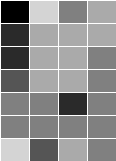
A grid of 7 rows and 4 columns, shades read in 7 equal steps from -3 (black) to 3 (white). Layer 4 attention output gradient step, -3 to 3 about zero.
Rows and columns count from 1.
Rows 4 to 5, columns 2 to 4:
1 1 0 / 0 -2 0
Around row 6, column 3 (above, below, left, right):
-2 1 0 0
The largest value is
2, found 2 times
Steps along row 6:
same same same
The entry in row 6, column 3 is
0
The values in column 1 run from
-3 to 2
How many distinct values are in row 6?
1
